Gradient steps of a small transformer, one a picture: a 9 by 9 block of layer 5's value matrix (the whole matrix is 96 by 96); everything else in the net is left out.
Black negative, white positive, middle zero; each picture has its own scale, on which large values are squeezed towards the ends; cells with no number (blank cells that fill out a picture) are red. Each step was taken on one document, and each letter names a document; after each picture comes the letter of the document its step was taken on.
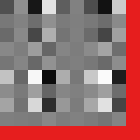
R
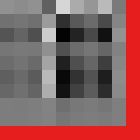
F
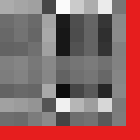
F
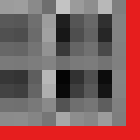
F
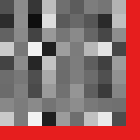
R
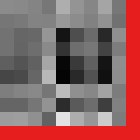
F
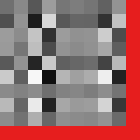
R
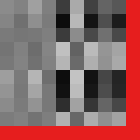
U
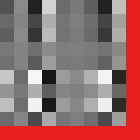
R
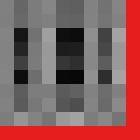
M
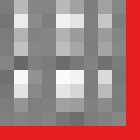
M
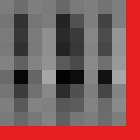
M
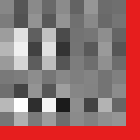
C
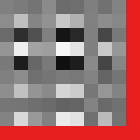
M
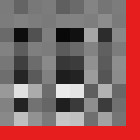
M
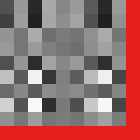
R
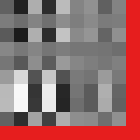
C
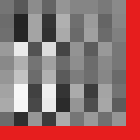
C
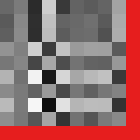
R
